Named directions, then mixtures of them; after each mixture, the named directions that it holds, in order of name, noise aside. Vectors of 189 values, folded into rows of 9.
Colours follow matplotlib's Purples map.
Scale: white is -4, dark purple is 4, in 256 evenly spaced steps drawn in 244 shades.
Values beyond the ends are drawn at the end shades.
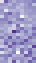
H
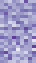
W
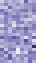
H, W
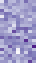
H, W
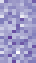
H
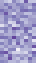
W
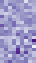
H, W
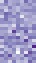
H, W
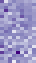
H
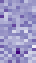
H, W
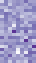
H, W
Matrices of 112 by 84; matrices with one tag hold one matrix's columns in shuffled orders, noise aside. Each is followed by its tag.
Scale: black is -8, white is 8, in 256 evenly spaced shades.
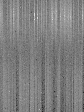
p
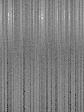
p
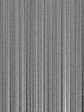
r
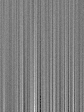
r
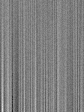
r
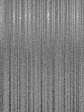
p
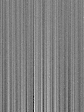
r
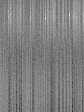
p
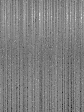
p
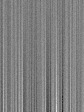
r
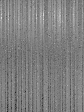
p
